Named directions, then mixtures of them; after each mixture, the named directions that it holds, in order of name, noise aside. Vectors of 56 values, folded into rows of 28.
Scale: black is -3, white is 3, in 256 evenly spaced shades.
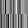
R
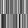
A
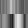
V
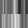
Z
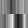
V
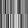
R, Z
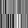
R, V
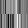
R, V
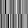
R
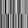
R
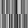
R, Z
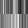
A, Z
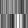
A, V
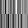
R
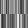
A, V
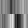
V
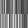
R, Z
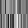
R, V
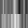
Z
